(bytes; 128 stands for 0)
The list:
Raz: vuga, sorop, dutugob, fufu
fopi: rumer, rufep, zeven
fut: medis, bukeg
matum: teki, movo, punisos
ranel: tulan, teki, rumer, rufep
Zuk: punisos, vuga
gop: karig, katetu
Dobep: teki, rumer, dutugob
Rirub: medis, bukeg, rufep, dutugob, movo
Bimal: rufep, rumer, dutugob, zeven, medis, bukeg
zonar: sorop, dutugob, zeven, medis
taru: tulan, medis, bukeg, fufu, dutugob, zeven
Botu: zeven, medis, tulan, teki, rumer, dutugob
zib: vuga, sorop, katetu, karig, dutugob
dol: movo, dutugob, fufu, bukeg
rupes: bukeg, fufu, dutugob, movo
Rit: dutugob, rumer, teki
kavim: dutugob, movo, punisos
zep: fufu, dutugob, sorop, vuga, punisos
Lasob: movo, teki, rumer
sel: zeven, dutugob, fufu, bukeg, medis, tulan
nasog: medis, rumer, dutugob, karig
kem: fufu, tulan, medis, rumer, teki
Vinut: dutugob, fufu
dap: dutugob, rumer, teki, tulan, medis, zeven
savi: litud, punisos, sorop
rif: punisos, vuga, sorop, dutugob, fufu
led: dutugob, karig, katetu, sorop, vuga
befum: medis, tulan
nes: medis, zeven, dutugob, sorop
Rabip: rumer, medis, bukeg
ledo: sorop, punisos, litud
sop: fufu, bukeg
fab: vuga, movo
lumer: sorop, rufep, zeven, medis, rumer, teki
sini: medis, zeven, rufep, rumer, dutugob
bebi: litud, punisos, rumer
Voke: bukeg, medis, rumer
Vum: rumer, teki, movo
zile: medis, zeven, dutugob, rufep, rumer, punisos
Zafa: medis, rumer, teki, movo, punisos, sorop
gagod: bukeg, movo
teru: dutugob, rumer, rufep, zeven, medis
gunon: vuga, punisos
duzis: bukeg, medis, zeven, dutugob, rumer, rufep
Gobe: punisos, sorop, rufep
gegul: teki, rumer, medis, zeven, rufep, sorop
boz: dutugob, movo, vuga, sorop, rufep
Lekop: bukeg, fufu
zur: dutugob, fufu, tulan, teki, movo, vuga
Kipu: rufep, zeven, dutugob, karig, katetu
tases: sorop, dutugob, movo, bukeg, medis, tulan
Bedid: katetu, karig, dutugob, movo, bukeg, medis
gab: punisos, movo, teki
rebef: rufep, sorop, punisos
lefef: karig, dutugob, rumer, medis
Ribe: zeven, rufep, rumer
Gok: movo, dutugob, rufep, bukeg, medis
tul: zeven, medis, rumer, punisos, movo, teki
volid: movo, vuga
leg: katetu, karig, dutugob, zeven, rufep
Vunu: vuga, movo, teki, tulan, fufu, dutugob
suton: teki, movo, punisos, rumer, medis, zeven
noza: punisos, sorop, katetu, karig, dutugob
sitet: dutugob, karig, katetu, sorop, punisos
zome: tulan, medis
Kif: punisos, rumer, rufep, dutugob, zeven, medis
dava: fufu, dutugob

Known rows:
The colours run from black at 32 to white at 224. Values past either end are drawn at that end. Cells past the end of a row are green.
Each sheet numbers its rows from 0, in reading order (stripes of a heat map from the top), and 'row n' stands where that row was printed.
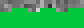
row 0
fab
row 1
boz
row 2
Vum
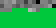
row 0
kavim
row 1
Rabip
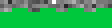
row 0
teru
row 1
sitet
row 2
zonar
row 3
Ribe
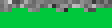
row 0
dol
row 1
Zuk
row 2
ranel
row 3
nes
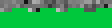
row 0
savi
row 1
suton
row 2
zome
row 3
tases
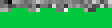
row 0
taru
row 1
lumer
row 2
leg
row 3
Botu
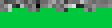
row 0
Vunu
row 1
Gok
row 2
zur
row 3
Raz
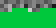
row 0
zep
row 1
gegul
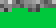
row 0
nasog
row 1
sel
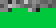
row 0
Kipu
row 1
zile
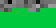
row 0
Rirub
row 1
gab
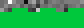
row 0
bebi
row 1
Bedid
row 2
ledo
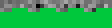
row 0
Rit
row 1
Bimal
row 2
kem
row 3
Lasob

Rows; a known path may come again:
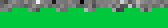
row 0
Lekop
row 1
bebi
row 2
savi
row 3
zome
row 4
Botu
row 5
rif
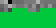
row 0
duzis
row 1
sop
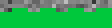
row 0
gop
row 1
Gobe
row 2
Voke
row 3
fopi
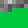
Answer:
Zafa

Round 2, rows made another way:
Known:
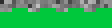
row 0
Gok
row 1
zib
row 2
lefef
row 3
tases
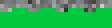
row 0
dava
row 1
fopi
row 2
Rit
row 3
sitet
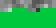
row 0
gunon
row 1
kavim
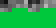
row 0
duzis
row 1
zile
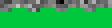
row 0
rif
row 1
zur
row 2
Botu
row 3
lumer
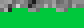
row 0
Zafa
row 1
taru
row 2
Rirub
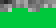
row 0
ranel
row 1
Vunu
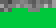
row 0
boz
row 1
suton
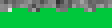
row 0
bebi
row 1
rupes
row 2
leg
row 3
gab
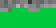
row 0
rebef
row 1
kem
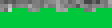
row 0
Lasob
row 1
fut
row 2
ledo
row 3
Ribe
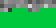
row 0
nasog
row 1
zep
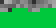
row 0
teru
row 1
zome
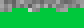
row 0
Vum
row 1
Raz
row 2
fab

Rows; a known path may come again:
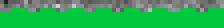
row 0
Voke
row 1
Dobep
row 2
zep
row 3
Zuk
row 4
Vinut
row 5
savi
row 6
fut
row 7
Lekop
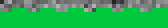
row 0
lumer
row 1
gagod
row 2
sop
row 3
noza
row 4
sini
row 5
Rirub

